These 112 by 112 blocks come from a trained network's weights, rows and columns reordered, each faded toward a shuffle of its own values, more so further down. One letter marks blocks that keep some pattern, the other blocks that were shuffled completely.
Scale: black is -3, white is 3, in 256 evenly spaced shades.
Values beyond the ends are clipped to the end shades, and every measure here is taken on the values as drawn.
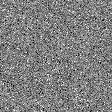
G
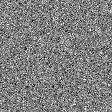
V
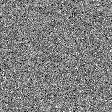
V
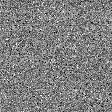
G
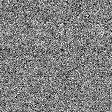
G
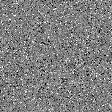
G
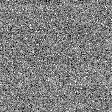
G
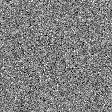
V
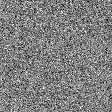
V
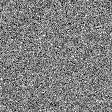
V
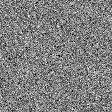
V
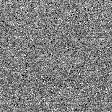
G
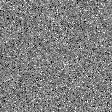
V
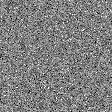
V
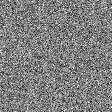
V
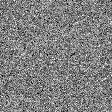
G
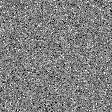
V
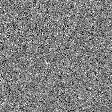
G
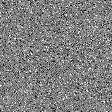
G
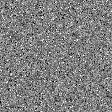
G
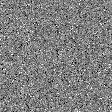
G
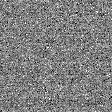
G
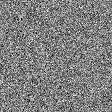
V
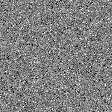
V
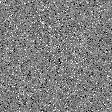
G
